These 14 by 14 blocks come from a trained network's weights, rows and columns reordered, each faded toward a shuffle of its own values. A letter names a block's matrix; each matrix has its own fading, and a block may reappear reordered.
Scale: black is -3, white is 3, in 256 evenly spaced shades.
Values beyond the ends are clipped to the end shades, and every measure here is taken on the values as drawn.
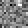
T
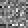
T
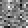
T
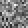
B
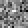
T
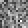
B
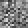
B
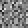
B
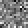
T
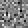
T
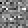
T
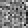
B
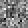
B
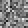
B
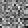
B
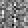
B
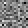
B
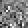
T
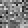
T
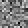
T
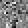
T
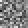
B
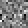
T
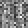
B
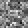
T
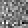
T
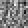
B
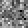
B
